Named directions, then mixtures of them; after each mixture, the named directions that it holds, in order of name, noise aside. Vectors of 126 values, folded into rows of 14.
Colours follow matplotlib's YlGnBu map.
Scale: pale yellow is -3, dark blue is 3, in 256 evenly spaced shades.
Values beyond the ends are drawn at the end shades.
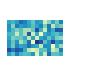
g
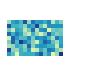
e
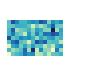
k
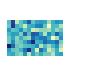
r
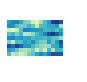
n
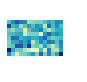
e, g, n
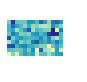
k, n, r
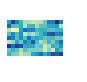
n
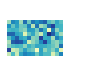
e, k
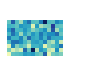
g, k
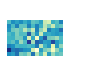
g, r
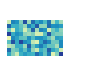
e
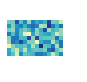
e, g, r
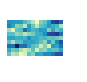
n
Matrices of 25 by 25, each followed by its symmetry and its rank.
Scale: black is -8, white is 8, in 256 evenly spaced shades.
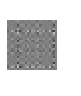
antisymmetric, rank two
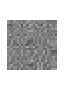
neither, rank five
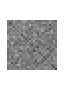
symmetric, full rank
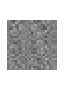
neither, rank five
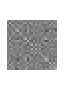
symmetric, rank five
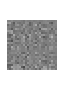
neither, rank five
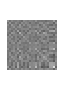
symmetric, rank three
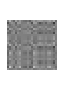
antisymmetric, rank two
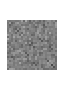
symmetric, full rank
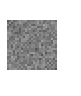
symmetric, full rank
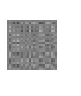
antisymmetric, rank two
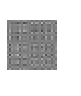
antisymmetric, rank two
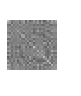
symmetric, rank five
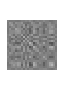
symmetric, rank three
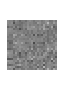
neither, rank five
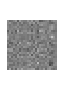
neither, rank five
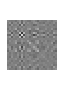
symmetric, rank three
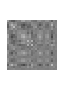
symmetric, rank three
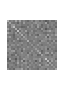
symmetric, rank five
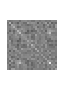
symmetric, rank five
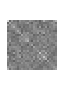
symmetric, rank five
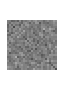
symmetric, full rank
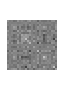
symmetric, rank three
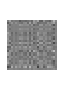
antisymmetric, rank two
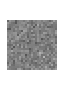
symmetric, full rank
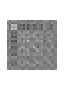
symmetric, rank three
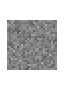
symmetric, full rank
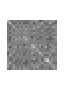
symmetric, rank five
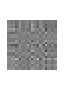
antisymmetric, rank two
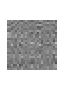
neither, rank five
